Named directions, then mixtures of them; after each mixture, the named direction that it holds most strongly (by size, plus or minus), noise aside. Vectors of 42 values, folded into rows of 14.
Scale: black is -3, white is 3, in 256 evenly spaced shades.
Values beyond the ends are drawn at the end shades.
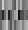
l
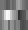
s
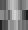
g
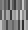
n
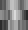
g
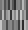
n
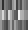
l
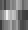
s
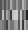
n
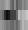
s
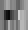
s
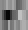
s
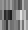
s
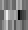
s
